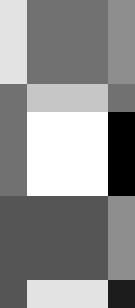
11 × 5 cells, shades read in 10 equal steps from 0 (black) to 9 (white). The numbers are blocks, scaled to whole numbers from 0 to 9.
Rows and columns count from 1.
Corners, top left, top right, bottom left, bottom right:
8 5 3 1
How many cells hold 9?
9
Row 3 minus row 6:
4 -5 -5 -5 5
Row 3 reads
8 4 4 4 5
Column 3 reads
4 4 4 7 9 9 9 3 3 3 8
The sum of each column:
52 63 63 63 35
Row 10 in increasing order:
3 3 3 3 5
